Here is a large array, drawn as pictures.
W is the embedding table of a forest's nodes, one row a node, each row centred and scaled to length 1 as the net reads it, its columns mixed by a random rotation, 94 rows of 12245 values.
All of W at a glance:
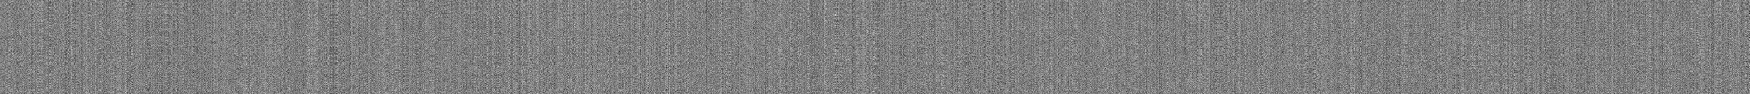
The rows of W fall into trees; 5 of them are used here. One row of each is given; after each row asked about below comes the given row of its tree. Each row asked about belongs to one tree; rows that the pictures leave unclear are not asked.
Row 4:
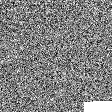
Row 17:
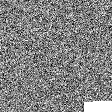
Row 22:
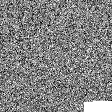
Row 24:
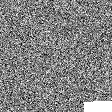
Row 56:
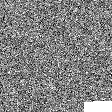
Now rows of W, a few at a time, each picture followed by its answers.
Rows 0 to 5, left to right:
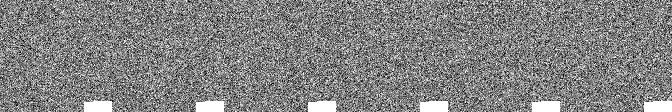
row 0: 22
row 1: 24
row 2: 17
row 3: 4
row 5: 17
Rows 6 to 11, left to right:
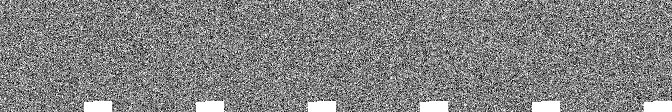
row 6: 17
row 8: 4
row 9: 4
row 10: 17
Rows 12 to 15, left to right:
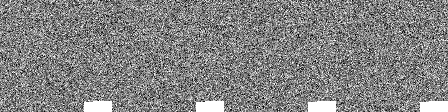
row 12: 17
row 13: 17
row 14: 22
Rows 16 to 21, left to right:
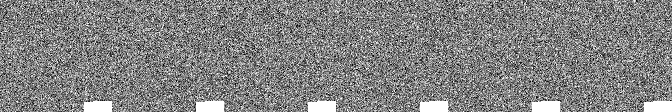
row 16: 4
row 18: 22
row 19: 17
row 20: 4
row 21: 24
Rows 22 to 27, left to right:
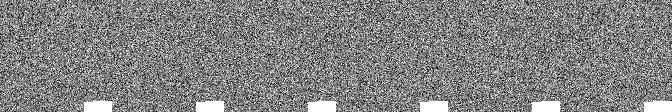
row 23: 17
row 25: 22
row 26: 24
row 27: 22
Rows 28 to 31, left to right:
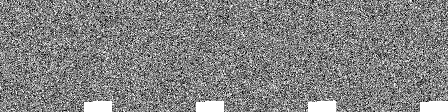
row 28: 24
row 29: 17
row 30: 56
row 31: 24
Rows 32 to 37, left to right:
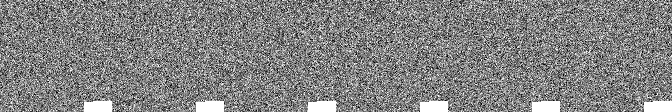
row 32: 56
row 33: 22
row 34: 56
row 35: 22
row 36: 4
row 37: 17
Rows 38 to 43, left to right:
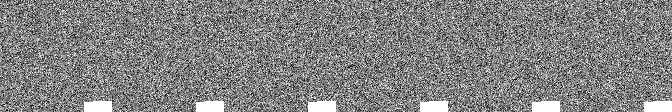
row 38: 22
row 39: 24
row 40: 17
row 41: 56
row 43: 56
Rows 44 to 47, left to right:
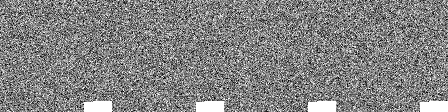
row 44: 24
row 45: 4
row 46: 17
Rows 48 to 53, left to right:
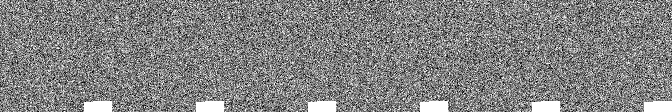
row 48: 24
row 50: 22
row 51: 22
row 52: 4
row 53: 22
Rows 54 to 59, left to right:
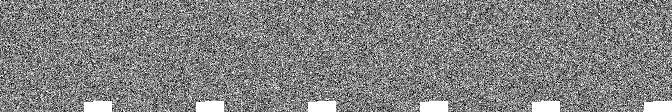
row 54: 22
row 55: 17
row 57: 22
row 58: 22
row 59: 56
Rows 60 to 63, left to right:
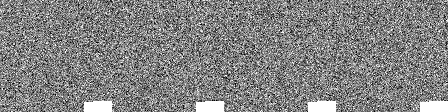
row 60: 17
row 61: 4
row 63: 22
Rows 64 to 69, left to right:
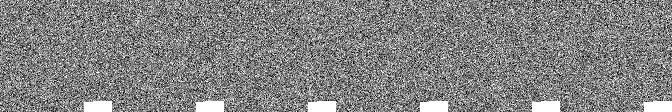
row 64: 22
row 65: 24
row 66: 4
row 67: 24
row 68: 56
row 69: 4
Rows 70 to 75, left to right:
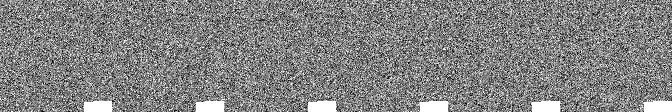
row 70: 17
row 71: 24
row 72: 17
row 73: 4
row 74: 22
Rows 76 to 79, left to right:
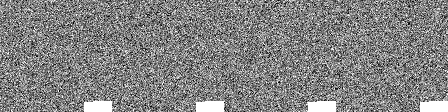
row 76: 17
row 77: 22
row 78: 4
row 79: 17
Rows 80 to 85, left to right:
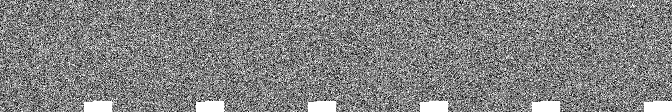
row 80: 22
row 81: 17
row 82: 4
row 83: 22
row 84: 4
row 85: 22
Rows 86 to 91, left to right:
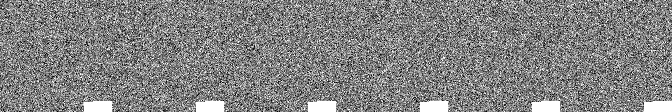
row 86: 4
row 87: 22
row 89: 24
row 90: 24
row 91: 56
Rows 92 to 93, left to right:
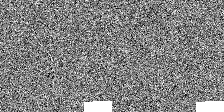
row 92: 4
